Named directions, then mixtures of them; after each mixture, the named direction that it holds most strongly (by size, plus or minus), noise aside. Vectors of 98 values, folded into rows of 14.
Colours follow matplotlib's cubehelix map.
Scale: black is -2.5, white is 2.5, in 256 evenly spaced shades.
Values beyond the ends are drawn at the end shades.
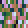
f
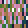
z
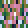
f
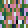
f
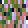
f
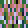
z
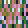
z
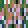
z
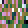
f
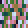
f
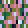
f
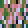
z
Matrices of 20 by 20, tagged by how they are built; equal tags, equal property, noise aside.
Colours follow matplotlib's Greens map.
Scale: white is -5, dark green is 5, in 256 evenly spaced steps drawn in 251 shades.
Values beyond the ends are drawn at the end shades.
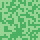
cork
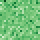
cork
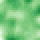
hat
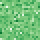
cork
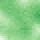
hat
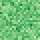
cork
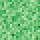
cork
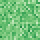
cork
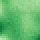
hat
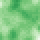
hat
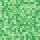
cork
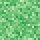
cork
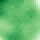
hat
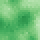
hat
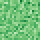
cork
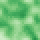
hat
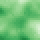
hat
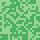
cork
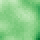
hat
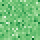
cork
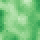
hat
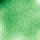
hat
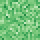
cork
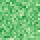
cork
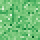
cork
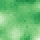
hat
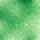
hat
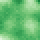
hat
